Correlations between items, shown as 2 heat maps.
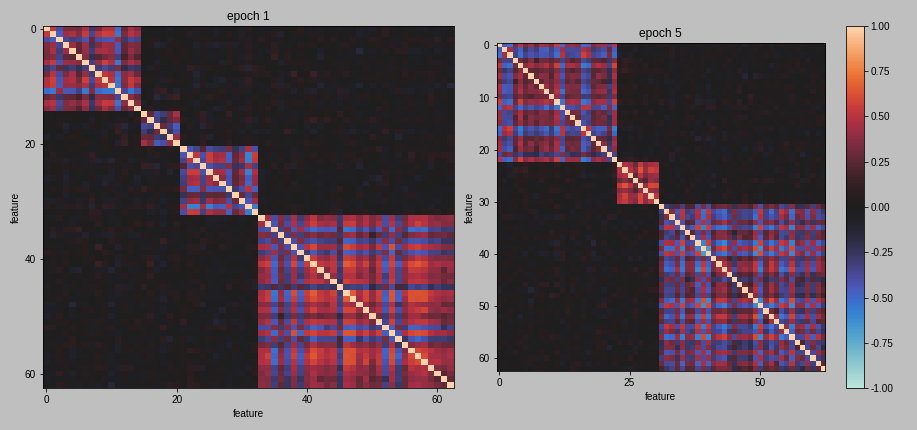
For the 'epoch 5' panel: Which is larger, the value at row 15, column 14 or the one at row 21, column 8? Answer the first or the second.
the first
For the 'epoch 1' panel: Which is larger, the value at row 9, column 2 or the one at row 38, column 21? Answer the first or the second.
the second
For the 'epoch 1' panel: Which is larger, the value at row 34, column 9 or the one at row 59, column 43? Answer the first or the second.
the second
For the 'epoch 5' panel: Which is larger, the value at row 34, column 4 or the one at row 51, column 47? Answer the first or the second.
the second
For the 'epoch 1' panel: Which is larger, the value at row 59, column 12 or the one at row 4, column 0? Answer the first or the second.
the second
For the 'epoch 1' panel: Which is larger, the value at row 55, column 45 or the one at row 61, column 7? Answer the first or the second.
the second
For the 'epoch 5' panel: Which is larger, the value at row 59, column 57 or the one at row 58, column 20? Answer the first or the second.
the second
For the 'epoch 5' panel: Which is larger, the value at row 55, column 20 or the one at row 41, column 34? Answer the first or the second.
the second
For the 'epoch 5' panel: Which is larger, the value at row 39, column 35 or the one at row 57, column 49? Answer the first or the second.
the second
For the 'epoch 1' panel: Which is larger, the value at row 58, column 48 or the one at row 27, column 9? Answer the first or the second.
the first
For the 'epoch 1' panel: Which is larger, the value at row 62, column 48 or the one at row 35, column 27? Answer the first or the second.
the first
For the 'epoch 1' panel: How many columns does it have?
63
